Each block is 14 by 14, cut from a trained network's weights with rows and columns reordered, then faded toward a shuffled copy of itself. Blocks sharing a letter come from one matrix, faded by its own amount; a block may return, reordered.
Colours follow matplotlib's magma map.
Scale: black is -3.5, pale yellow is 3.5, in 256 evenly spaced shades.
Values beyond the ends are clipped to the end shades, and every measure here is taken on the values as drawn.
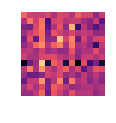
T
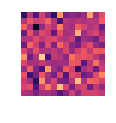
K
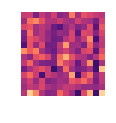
T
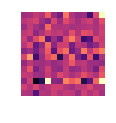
T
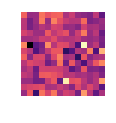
T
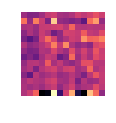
T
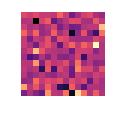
K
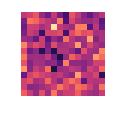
K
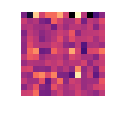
T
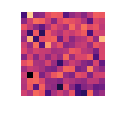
K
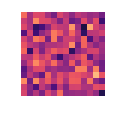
K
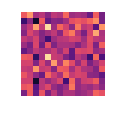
K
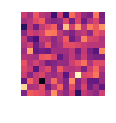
K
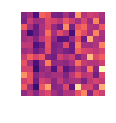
T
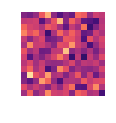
K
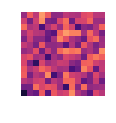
K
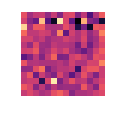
T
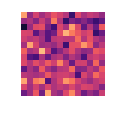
K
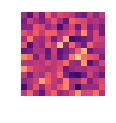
K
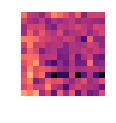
T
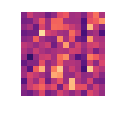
T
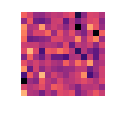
K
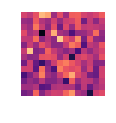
K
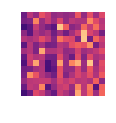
T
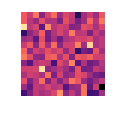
K
